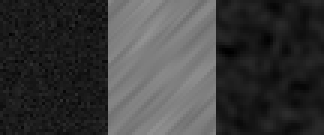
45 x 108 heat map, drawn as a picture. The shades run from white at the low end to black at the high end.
The table splits into one row of 3 panels. Panel 1,1: very high, fine-grained, faint in contrast. Panel 1,2: middling, slanting up to the right, faint in contrast. Panel 1,3: very high, blotchy, faint in contrast.
